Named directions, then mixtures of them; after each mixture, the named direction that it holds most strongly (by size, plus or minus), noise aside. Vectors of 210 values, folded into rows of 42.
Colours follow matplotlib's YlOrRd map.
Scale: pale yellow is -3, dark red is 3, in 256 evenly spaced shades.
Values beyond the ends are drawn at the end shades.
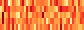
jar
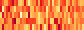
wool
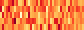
wool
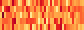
wool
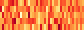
wool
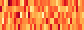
jar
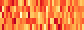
wool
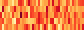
wool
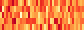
wool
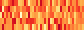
wool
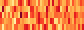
wool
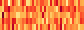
jar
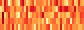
jar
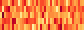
wool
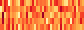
jar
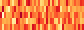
wool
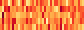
jar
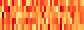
jar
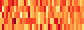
wool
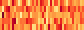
wool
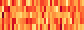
jar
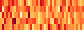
wool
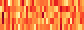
jar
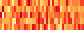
wool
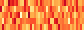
wool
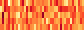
jar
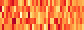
wool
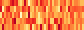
wool
